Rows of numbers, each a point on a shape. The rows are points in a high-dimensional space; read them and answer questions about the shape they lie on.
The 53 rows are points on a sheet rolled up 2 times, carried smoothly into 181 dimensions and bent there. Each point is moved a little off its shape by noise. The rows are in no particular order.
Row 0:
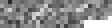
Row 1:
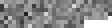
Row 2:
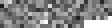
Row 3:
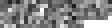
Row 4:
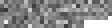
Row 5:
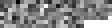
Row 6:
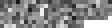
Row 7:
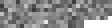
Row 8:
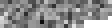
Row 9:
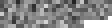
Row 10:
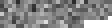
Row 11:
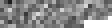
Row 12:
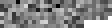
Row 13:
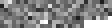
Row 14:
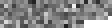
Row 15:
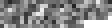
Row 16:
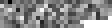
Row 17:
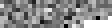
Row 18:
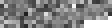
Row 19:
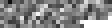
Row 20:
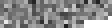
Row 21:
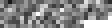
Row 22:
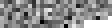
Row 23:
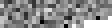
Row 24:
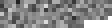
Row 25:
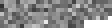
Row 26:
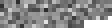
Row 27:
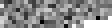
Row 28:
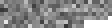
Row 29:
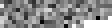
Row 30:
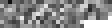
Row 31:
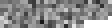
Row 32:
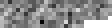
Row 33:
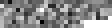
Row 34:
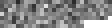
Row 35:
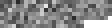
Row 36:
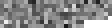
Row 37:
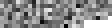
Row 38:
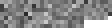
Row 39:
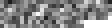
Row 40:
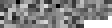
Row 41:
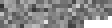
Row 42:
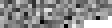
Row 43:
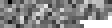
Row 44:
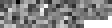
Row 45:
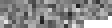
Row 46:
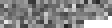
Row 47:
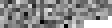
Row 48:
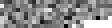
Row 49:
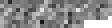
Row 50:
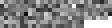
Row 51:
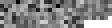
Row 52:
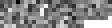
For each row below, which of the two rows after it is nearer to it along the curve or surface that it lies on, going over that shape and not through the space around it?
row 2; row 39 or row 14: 14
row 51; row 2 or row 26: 2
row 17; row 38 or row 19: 19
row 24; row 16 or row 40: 40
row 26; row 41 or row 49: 41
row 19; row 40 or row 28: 40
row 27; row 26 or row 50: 50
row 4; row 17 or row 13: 13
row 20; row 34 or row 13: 13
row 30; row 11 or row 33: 33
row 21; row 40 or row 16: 16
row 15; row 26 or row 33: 33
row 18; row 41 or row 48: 41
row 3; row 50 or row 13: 13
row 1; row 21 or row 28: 28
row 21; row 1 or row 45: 45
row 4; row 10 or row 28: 28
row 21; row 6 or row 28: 6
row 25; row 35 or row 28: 35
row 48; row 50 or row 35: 50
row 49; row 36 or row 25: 36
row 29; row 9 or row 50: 50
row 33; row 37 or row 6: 37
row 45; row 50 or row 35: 50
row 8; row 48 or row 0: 0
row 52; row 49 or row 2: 2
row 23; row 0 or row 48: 48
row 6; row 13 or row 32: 13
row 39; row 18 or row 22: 22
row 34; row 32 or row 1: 1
